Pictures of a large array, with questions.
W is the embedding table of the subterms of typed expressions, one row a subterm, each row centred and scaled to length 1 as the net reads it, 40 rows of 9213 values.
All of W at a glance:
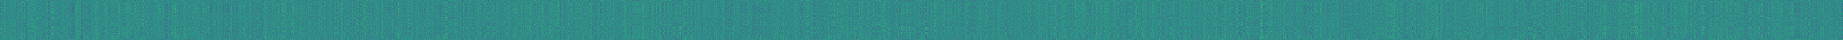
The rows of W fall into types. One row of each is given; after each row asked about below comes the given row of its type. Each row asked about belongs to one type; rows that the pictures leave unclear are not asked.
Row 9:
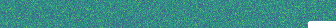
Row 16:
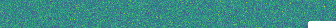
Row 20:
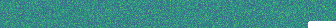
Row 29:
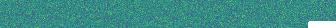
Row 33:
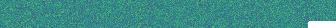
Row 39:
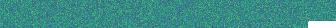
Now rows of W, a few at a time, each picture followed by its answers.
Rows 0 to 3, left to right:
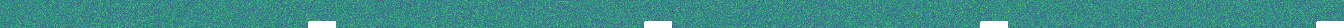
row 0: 16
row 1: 39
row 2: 33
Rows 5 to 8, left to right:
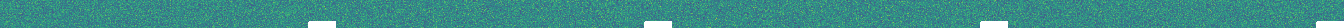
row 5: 20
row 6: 16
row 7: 29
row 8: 9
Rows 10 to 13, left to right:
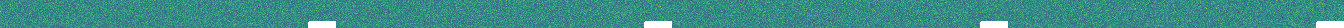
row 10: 9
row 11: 20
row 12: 9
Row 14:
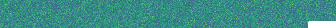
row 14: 39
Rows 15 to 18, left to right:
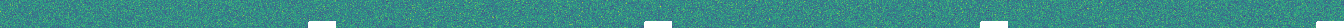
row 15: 9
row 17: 33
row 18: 20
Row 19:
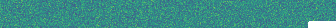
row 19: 39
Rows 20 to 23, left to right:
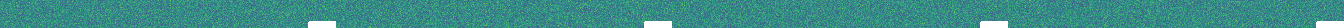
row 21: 29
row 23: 39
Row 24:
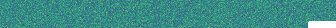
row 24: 16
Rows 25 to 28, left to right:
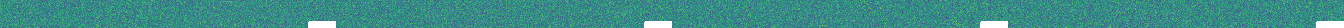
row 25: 39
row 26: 20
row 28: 33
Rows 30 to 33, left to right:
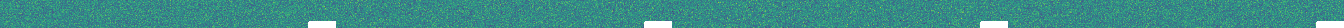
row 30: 20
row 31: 9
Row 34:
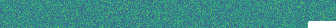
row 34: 33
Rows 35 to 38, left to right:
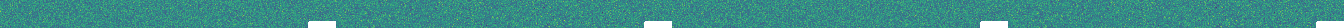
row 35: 9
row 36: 33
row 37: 9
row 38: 33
